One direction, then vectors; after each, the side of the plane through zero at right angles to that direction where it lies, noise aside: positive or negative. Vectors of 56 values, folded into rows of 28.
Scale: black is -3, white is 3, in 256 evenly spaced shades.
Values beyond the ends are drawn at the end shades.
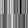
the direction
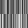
negative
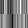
negative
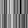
positive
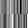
positive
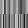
positive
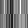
negative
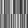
positive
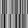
positive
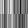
positive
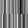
positive
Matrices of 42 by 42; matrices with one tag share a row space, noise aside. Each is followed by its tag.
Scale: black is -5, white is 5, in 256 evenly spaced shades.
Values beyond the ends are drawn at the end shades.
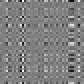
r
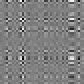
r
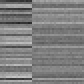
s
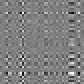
r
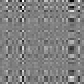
r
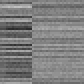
s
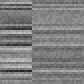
s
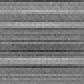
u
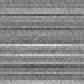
u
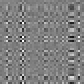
r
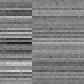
s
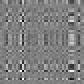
r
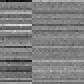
s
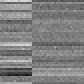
s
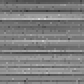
u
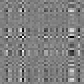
r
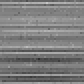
u
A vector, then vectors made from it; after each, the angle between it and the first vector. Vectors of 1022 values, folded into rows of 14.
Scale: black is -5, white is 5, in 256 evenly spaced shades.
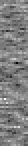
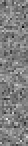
partly opposed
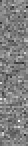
partly aligned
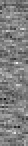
nearly opposite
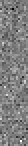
orthogonal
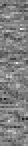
nearly opposite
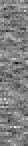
nearly parallel
